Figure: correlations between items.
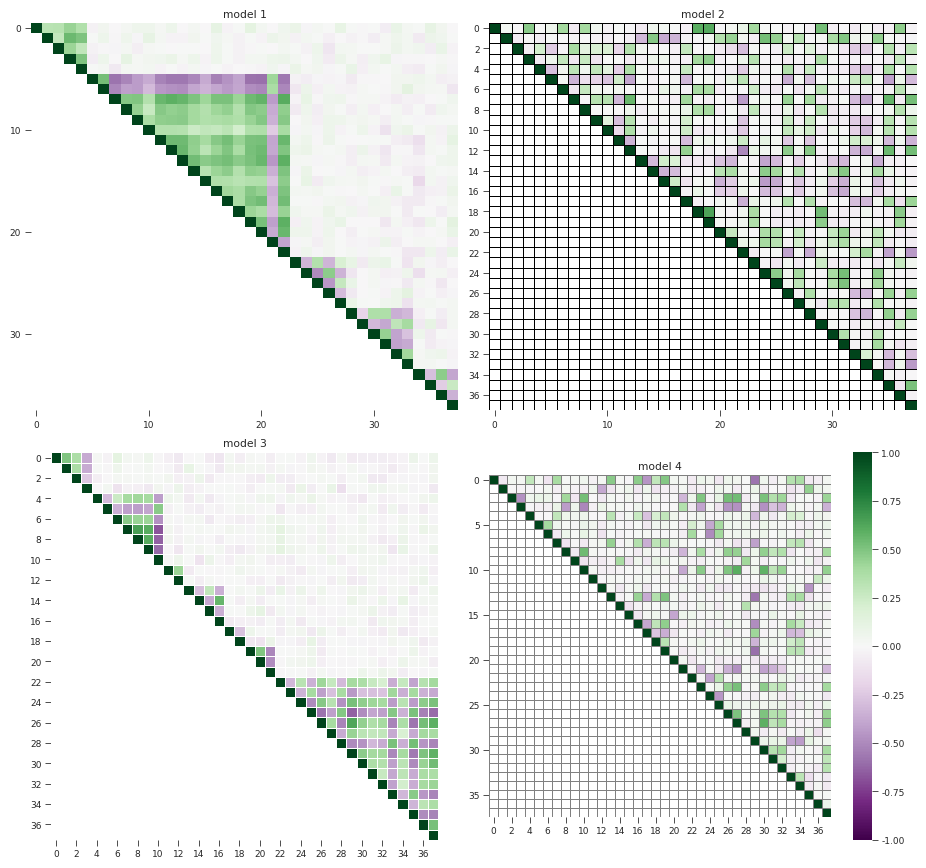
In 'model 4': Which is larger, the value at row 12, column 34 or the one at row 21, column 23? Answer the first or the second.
the first
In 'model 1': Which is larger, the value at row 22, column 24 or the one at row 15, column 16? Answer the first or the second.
the second
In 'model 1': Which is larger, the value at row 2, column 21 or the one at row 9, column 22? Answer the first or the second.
the second
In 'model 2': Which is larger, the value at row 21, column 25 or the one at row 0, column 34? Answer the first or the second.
the first
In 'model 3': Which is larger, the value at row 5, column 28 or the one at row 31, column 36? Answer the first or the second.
the second
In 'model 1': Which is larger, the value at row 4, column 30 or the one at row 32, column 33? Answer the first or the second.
the second
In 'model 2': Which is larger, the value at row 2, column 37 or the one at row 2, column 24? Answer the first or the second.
the first
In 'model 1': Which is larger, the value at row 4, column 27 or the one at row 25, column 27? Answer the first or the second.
the second
